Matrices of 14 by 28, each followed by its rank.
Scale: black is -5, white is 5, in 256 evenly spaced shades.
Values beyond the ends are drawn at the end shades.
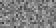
full rank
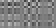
one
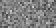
full rank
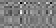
two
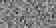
full rank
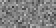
full rank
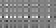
one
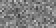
full rank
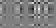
one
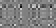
two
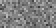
full rank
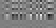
one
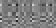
two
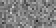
full rank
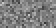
full rank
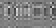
two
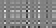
one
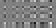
one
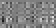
two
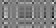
one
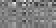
two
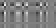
one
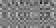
two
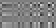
one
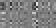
two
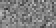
full rank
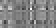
two
